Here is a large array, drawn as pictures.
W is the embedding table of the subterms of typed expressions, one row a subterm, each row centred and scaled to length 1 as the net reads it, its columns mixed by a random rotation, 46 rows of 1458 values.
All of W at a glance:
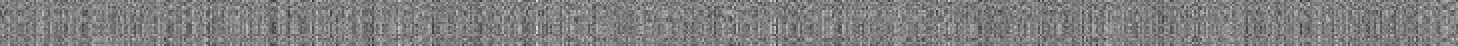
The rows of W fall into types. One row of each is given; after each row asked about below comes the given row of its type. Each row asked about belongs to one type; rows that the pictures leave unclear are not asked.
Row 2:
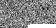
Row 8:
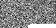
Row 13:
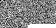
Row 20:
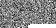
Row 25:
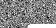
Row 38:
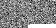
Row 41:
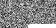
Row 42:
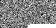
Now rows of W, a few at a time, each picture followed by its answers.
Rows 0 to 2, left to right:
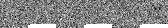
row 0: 8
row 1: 8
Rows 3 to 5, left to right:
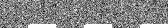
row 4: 13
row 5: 41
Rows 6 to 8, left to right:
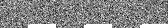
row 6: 38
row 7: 42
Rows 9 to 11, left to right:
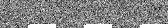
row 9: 38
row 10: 2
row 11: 2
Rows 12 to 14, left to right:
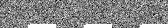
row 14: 42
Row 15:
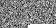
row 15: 2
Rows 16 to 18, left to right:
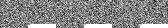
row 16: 42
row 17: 38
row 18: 41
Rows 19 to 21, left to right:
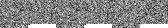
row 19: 20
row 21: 42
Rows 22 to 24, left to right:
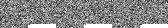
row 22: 38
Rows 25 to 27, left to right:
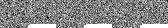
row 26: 8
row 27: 20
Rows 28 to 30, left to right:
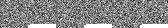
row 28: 42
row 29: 8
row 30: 25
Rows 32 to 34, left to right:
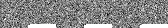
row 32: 8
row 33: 20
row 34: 25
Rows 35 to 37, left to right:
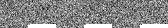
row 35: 2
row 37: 2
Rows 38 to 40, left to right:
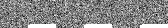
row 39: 41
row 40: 13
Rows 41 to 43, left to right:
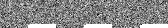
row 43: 8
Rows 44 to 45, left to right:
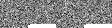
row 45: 41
